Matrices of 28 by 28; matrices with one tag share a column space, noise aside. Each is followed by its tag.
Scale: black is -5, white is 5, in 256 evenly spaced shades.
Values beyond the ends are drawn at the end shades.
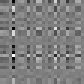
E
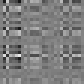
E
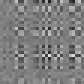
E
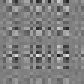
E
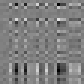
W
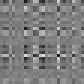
E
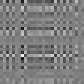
E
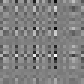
E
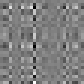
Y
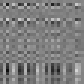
W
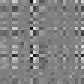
E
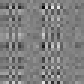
Y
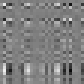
W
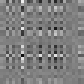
E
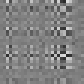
E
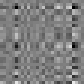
Y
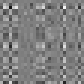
Y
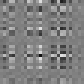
E
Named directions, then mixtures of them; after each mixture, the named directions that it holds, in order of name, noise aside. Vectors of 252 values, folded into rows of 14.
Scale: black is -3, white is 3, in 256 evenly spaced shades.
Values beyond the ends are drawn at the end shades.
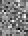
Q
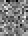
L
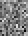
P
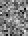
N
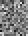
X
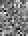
Q, X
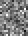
N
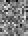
L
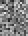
N, X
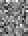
L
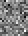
L, P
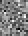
Q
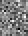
Q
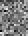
L, X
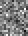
N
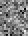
N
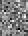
Q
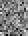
N, X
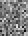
P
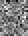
L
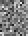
X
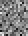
N, X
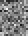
L, X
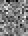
L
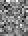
L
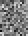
X
